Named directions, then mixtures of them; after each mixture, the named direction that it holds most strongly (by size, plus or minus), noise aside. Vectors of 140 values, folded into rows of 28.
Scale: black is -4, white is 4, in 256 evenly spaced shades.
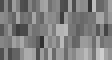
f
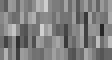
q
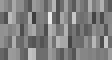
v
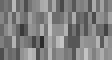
f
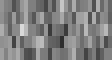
f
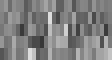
v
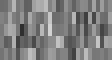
q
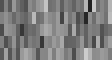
f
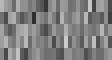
q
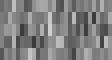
v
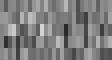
q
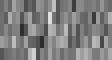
v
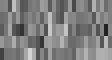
f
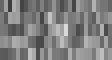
f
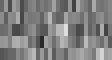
f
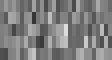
v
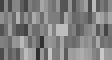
f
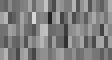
v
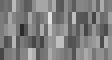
v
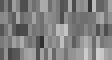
f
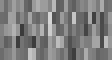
v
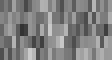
f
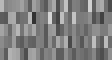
v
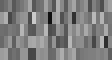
v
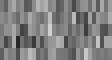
q
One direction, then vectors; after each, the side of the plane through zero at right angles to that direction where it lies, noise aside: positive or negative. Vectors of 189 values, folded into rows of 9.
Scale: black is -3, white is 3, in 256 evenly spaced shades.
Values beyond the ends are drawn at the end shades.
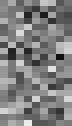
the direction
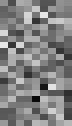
negative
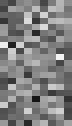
negative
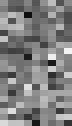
positive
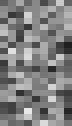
negative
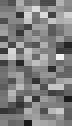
negative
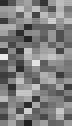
negative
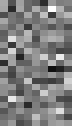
negative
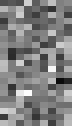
positive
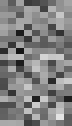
negative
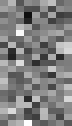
positive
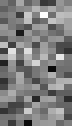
negative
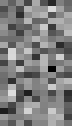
negative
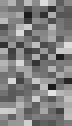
positive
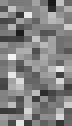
negative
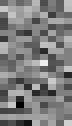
negative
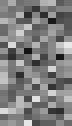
positive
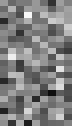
negative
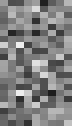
negative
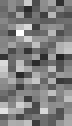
positive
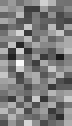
positive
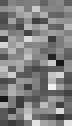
negative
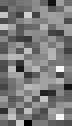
negative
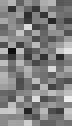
positive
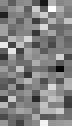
negative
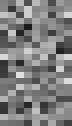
negative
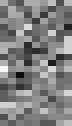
positive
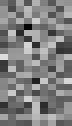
negative
